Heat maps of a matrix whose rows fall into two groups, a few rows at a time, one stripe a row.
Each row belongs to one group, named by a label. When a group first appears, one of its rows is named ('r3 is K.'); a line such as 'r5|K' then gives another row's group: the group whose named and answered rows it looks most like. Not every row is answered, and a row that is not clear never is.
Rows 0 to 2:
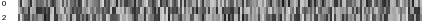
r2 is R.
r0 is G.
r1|R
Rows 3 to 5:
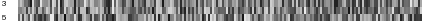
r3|G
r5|R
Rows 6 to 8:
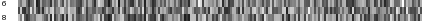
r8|G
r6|G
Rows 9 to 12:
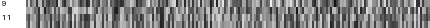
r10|G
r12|G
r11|G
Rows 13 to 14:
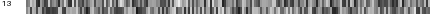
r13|G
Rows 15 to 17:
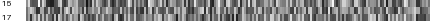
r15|R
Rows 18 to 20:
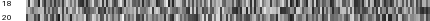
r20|G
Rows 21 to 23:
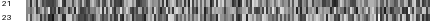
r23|R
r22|G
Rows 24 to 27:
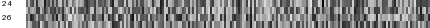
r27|G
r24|R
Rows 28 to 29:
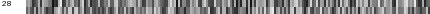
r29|R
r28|R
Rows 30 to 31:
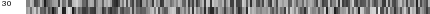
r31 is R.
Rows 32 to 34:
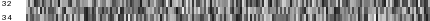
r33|R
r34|R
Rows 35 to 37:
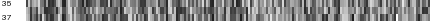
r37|R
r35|R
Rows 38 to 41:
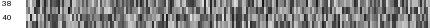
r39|G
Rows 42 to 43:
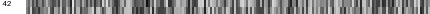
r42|G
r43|G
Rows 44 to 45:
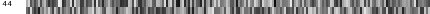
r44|R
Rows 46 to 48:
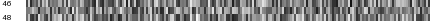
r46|R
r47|G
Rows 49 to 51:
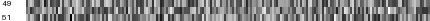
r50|R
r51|G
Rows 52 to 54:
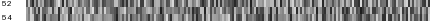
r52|R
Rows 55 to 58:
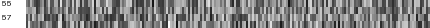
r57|R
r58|R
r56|G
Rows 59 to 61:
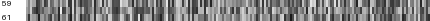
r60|G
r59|G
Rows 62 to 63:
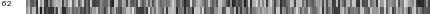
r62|R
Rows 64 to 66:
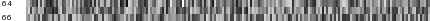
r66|G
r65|R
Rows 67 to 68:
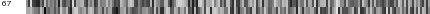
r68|G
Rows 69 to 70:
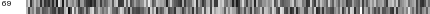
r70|G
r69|R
